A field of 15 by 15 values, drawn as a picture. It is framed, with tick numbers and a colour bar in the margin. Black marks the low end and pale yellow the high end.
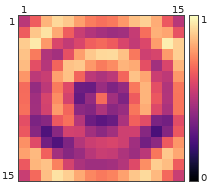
On average the colour sits 60% of the way up the scale. No single row or column stands out from its neighbours. Concentric rings centre on the centre. The bottom middle is the smoothest part.
